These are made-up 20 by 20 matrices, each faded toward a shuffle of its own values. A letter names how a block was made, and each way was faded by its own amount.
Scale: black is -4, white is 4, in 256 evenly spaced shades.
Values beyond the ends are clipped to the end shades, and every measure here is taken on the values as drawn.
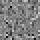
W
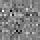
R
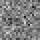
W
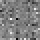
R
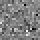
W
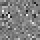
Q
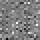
R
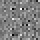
Q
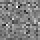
W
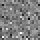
Q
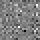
R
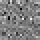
Q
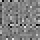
R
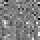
R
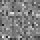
W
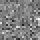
W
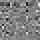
R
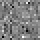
Q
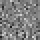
W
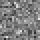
W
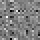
R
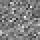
W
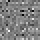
R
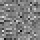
Q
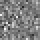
W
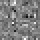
Q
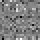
R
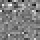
Q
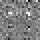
R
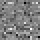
Q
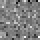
R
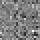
R
